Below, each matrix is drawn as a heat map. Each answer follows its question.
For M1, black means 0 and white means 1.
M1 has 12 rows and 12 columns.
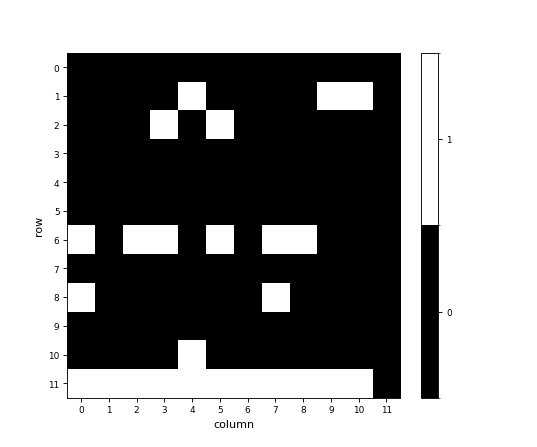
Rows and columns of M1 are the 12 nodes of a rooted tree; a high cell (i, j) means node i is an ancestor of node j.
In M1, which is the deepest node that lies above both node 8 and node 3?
6
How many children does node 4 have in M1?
0
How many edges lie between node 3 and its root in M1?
3
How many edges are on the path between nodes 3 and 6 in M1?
2
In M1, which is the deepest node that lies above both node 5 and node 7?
6
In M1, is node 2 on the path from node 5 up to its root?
yes
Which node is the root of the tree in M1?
11
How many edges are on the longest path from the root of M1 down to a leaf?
3
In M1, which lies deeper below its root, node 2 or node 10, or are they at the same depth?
the same depth
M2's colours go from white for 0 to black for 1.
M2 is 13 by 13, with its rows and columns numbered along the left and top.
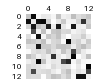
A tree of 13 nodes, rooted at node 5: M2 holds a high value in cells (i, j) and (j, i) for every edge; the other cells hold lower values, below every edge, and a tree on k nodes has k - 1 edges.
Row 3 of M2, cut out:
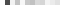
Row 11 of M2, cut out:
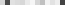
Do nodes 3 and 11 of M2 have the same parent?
yes
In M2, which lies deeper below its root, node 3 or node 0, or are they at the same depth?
the same depth
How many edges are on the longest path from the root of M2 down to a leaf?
7
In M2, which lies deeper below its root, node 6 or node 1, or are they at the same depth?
the same depth
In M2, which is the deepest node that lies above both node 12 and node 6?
2
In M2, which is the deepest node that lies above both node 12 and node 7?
9
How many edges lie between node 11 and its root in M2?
5
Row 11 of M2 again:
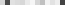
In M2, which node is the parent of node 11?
1
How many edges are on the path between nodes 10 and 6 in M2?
5
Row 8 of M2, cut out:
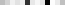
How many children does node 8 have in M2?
1
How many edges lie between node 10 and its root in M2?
7
